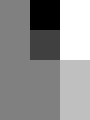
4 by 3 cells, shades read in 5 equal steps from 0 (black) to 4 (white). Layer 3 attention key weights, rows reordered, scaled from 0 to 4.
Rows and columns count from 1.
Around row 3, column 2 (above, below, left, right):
1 2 2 3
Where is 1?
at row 2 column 2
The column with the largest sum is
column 3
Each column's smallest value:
2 0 3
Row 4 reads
2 2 3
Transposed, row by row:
2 2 2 2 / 0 1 2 2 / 4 4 3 3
